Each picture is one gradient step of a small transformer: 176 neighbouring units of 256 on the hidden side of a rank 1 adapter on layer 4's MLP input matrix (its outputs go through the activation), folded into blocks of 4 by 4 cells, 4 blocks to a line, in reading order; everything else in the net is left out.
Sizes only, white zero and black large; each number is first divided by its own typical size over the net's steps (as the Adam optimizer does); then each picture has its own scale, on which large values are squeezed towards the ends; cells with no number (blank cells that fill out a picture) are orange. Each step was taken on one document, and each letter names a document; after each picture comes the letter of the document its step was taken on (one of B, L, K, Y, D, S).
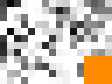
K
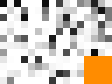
K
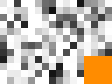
K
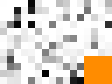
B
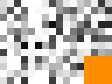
K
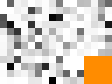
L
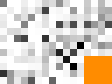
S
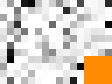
S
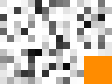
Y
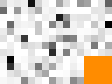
S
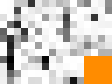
S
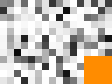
L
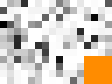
L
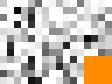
Y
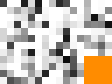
Y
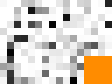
B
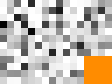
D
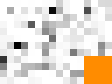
D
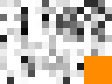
K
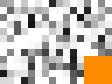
Y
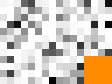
S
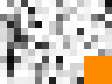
L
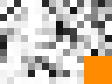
K
